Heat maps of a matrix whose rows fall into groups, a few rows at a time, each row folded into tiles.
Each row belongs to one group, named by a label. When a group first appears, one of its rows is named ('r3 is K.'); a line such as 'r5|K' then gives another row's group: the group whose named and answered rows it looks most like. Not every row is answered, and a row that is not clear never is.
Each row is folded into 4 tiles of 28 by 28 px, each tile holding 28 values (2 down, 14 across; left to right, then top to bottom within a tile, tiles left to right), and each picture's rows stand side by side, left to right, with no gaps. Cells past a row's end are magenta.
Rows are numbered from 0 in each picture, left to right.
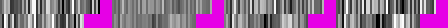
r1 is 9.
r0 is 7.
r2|9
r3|9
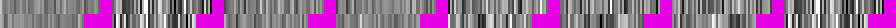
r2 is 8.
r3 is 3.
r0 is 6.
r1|7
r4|8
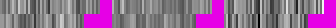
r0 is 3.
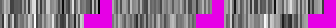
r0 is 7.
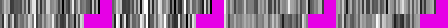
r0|7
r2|6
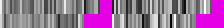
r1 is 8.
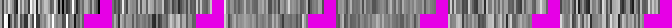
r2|6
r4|8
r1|9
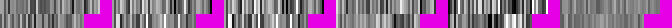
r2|7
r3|6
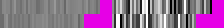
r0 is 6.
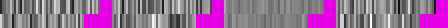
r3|7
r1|6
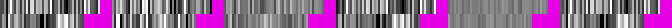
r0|9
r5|9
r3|9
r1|7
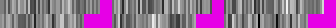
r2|3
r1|6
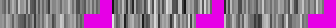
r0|3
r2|8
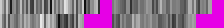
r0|6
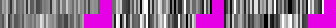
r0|6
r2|9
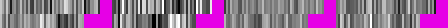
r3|7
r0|6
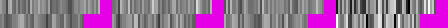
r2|8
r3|8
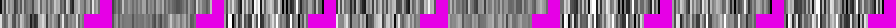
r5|7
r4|8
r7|7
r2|7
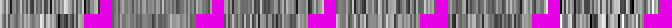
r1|9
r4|3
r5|8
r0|6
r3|8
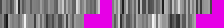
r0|3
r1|6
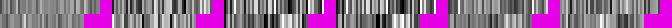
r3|9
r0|3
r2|9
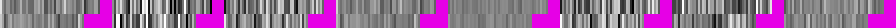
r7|3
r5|8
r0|6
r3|6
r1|7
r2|8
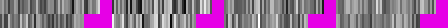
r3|3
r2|7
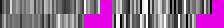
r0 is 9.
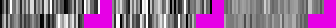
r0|9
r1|7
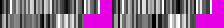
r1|9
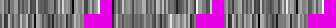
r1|9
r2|3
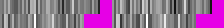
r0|7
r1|7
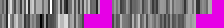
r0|9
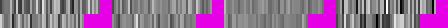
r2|6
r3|9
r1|3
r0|8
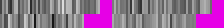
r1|8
